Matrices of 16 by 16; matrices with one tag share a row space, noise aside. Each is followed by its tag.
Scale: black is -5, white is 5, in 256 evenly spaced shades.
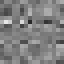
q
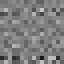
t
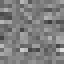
q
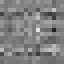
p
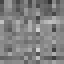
p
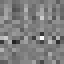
t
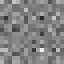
t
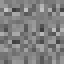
t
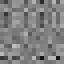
t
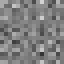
t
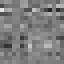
q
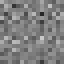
t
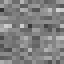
q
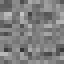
q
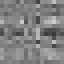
p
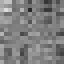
q
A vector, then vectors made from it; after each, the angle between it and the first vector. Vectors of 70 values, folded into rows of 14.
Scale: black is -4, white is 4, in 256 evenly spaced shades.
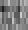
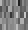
orthogonal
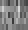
nearly opposite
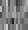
orthogonal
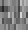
nearly parallel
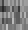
nearly parallel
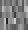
orthogonal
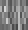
partly opposed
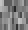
partly opposed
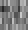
nearly parallel
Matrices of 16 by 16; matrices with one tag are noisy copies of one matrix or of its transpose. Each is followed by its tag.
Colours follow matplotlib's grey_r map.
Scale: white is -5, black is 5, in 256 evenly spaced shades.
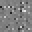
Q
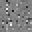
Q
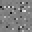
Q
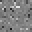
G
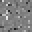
G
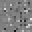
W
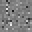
Q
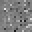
W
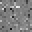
G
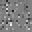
Q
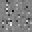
Q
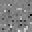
W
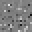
W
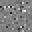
Q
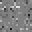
G
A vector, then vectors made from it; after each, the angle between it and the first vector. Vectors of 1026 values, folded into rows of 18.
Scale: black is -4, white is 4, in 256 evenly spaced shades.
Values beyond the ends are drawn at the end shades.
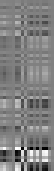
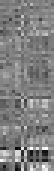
nearly opposite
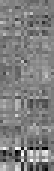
nearly parallel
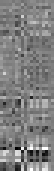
nearly opposite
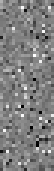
orthogonal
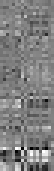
nearly parallel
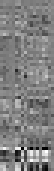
nearly parallel
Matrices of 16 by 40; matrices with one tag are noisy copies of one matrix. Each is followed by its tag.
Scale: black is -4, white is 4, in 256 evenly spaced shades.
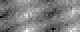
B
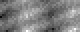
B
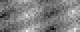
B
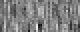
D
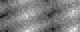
B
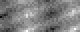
B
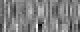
D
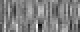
D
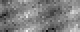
B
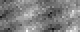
B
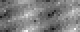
B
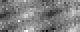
B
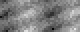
B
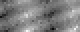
B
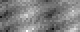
B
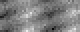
B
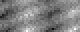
B
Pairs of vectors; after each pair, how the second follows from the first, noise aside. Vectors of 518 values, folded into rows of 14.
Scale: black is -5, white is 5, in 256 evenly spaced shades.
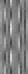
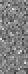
shuffled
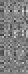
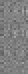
shrunk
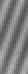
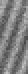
reversed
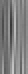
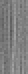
shrunk
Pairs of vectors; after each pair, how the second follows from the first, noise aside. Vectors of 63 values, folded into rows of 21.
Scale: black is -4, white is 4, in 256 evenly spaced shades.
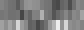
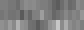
shrunk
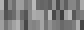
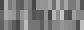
negated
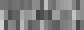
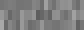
shrunk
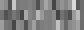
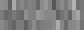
shrunk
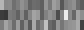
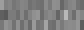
shrunk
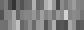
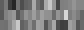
copied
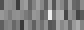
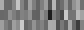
negated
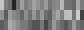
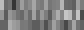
copied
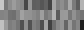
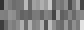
negated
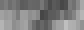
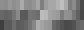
negated
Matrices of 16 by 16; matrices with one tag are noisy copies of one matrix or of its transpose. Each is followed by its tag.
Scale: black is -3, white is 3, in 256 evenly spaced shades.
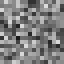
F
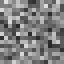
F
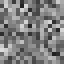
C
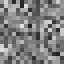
C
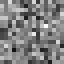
F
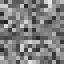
C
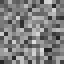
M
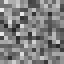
F
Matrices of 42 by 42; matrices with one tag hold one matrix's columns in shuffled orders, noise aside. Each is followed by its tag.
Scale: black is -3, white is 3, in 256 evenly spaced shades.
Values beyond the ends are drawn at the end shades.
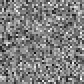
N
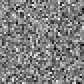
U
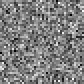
N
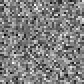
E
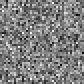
N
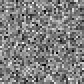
N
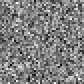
N
